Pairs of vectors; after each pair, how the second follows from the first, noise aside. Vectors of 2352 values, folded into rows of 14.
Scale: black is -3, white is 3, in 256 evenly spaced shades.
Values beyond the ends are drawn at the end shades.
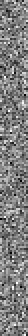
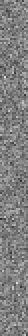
shrunk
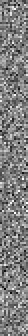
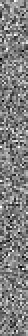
shuffled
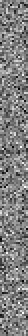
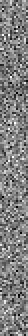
shuffled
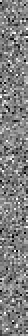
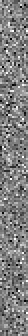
shuffled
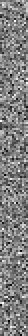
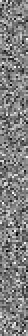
shuffled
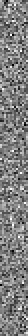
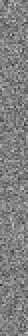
shrunk
